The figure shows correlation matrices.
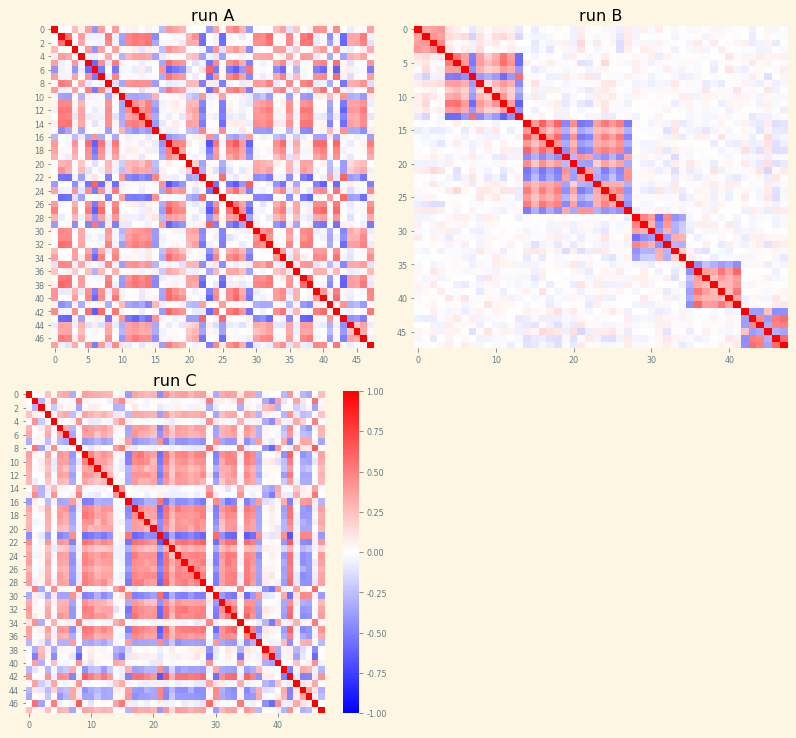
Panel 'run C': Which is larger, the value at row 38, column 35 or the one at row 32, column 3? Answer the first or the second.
the second
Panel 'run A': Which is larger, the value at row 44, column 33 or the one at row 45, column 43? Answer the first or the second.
the first
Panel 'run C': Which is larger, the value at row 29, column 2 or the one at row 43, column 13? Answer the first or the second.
the second
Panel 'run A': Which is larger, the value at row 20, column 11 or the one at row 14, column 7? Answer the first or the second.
the first
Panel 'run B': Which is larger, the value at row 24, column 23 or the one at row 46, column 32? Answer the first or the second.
the first
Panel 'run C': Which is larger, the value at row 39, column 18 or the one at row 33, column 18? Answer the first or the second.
the second
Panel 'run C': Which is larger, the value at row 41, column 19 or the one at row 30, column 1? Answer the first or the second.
the second
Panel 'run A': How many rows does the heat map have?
48
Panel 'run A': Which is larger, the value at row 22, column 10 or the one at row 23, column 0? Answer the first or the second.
the first
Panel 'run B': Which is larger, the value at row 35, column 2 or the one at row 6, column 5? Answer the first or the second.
the second
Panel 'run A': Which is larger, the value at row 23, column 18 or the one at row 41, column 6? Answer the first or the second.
the second
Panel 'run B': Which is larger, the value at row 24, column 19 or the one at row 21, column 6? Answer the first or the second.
the second
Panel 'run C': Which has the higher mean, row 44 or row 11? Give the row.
11
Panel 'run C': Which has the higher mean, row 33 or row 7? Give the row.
33
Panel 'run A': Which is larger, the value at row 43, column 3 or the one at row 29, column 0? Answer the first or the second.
the first
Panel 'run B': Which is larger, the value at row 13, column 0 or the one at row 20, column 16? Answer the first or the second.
the second
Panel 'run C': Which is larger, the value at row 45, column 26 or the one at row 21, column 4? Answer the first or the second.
the second
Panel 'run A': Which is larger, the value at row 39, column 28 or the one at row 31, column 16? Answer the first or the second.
the first
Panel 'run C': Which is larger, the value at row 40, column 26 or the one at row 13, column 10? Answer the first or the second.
the second
